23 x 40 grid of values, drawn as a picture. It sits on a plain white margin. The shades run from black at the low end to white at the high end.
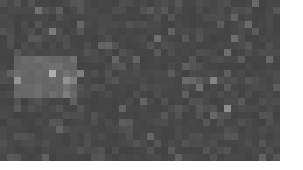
Histogram: skewed, a long tail of high values. Odd patch: higher, in the middle left. Ninth with the highest average: middle left. Average level on the scale: 30%. Roughest part: middle left.
